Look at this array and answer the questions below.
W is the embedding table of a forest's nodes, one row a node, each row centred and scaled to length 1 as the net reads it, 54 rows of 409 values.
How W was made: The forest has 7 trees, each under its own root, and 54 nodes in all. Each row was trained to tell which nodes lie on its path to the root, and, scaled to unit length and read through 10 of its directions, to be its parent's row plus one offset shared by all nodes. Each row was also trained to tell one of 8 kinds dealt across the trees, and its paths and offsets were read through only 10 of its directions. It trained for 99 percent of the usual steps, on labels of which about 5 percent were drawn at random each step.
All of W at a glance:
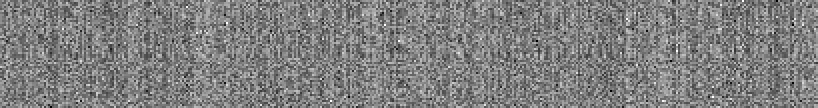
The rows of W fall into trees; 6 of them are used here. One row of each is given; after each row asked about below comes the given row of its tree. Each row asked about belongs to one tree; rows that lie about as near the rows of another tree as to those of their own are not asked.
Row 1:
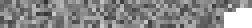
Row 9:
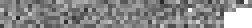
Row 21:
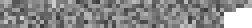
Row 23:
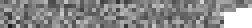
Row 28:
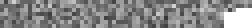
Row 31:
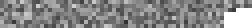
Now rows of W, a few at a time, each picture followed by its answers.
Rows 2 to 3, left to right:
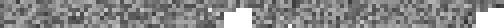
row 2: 1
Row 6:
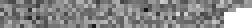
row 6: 9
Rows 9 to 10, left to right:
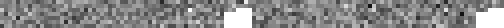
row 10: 1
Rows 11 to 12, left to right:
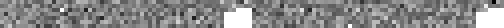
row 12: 9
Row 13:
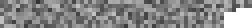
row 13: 31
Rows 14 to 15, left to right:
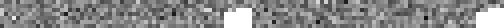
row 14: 9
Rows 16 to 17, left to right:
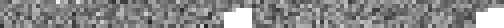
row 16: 9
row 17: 1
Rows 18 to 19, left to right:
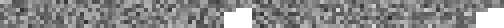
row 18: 21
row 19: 1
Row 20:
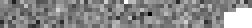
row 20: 1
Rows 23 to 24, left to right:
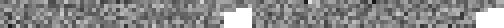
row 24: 9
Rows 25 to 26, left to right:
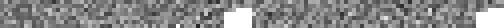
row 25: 9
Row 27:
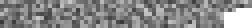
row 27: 28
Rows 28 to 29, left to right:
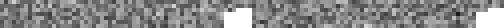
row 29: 1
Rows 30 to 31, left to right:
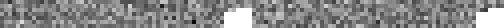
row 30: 9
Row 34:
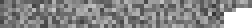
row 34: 21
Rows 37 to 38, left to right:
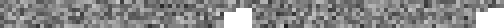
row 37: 1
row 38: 28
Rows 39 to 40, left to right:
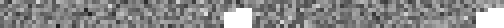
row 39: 9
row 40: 28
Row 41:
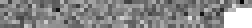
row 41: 9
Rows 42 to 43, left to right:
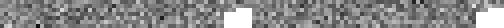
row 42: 9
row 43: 9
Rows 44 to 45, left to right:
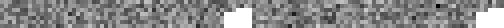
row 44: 21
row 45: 1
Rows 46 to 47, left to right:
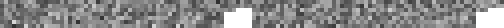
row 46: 1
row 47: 28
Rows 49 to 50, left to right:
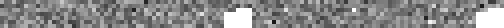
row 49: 21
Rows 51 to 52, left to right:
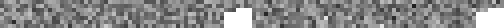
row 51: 31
